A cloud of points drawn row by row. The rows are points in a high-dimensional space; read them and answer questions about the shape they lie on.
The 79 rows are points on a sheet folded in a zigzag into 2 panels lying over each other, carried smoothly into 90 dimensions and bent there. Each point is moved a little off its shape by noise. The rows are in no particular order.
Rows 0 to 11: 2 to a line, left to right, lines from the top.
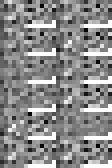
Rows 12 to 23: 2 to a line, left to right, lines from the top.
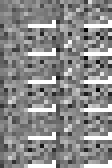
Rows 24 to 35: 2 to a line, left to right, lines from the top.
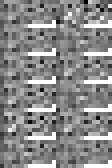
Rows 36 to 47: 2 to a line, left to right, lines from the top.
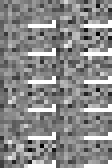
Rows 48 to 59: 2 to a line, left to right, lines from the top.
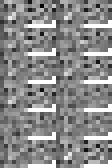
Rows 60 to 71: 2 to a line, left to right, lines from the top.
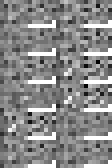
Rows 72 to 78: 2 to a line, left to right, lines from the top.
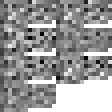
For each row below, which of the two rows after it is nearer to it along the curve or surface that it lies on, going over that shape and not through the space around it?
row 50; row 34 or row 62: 34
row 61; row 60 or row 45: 60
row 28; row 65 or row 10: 10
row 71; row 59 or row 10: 10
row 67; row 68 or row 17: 68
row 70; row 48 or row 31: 31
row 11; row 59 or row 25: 59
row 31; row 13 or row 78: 78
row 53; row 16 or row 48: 48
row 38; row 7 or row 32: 7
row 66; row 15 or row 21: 21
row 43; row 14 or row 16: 14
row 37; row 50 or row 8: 50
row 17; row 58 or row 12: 58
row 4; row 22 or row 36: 22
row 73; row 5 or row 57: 57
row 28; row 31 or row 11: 11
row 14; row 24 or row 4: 24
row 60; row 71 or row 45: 71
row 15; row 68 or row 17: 68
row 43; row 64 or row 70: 64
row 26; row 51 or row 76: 76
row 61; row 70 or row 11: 11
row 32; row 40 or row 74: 74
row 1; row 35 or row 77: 35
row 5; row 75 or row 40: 40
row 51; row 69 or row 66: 66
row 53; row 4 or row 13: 13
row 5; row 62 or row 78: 62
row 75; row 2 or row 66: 2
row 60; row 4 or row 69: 69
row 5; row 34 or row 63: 63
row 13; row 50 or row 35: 35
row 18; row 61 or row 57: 61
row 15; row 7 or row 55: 7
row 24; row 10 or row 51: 10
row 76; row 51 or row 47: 47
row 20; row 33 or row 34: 34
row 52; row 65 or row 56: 65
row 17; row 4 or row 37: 37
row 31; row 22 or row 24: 22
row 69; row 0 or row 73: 0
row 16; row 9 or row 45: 45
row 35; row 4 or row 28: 28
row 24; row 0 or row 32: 0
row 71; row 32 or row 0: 0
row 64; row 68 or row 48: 48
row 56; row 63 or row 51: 63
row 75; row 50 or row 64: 50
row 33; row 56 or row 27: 56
